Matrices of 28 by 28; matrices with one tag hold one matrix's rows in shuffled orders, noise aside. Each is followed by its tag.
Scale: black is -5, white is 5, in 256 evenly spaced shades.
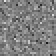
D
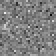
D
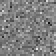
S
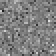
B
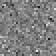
S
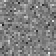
B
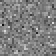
B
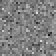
S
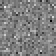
D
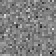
D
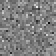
S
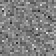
S
